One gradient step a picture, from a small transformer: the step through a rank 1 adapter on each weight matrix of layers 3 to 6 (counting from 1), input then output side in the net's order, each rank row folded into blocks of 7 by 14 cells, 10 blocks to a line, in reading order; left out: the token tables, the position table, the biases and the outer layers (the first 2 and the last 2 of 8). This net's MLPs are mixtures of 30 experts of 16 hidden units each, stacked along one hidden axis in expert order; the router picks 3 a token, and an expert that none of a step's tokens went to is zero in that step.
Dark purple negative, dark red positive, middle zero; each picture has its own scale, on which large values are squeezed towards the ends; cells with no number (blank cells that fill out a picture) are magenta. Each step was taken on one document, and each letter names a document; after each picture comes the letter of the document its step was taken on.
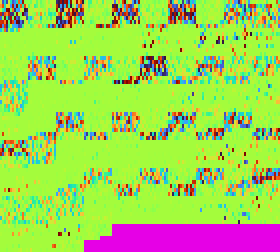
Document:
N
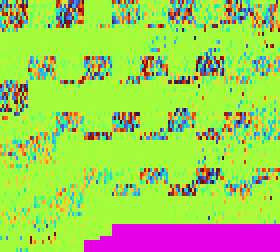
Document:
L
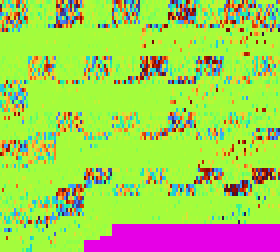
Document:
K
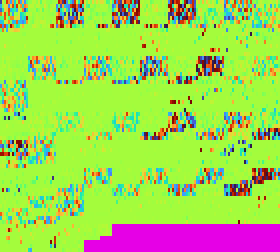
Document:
K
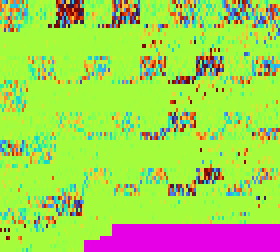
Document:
K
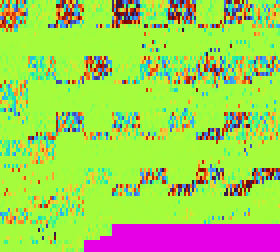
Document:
L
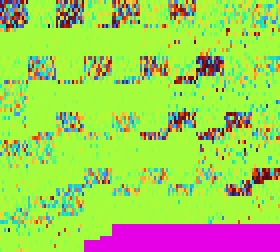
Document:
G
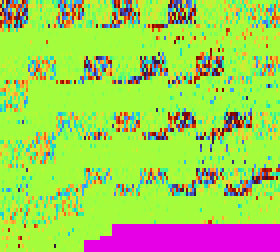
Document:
G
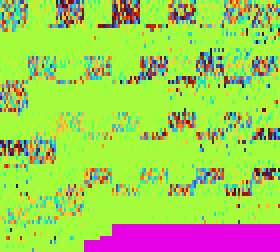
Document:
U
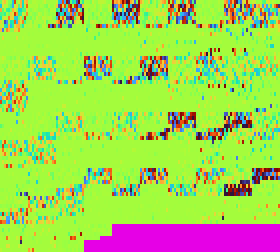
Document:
U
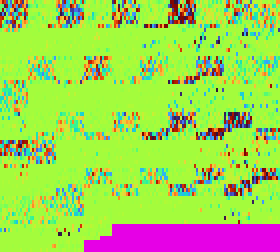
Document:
N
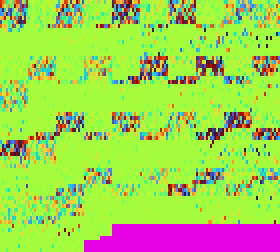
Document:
N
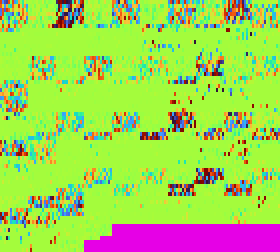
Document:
K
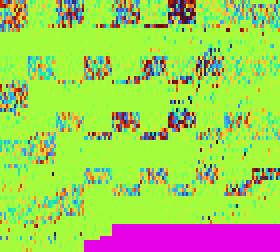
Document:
L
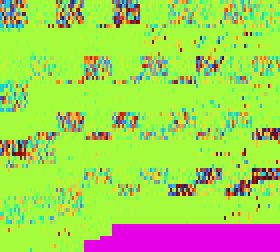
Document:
N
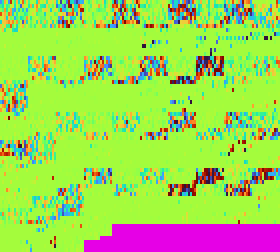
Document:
K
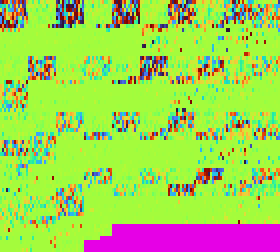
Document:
K
